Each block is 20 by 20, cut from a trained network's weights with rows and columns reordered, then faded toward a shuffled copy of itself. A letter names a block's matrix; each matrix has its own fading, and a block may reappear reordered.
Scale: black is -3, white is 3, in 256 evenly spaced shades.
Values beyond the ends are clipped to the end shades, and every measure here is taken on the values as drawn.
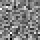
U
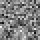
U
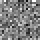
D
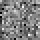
D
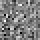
D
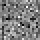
D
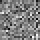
U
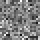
U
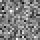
D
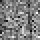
D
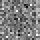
D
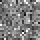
D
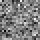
U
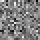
U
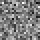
U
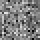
D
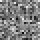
U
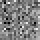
D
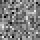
D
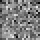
D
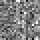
D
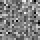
D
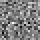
U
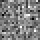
D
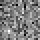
D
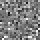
U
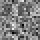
U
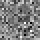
U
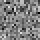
U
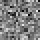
U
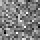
D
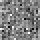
D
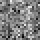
D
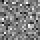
U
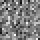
D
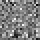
U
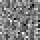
D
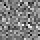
U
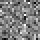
U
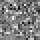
D
